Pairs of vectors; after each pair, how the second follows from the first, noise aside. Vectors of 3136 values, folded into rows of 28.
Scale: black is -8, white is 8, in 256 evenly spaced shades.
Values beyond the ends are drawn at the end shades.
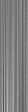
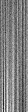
scaled up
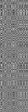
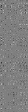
partly zeroed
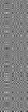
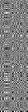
scaled up
